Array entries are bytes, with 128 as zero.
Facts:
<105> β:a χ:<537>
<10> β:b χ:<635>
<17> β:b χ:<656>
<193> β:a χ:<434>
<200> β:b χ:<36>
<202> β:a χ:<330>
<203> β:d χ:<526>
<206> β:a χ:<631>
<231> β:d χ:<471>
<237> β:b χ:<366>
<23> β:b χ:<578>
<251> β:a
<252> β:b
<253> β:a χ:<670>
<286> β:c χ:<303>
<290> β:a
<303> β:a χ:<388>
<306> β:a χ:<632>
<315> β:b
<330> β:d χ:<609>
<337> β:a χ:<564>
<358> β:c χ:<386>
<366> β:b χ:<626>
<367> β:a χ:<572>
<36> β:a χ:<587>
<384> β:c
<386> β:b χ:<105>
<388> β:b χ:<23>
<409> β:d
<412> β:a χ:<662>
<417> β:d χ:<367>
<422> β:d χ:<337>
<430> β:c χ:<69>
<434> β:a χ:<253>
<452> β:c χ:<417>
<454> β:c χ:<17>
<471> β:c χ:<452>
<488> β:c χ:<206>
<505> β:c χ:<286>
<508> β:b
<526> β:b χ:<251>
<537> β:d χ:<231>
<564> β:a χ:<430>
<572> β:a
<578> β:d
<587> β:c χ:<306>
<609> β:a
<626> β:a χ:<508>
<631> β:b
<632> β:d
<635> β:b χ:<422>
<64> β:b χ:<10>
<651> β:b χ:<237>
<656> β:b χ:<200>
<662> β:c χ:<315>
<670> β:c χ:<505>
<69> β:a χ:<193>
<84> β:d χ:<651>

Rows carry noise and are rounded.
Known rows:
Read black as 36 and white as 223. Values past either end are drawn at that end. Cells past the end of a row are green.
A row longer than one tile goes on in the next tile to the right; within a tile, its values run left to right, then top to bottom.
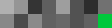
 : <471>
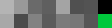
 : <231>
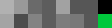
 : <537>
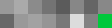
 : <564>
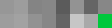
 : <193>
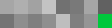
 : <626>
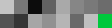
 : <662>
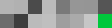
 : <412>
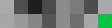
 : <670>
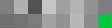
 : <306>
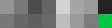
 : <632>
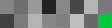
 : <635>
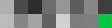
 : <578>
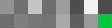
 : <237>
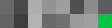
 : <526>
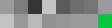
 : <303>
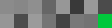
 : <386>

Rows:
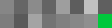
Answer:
<252>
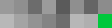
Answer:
<253>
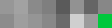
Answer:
<69>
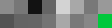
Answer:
<587>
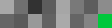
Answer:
<384>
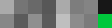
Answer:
<409>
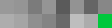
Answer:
<434>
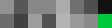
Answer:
<203>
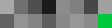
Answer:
<430>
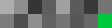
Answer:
<358>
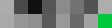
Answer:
<505>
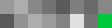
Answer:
<337>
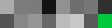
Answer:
<422>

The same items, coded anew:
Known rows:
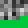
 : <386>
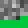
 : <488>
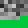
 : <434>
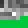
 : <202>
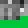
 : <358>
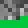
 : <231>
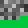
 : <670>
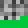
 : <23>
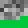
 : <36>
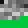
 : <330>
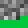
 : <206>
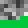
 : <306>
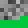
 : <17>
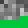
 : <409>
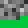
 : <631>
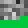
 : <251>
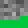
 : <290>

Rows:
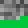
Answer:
<303>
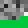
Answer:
<632>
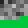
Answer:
<564>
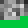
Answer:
<203>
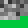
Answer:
<193>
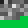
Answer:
<430>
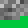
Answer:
<454>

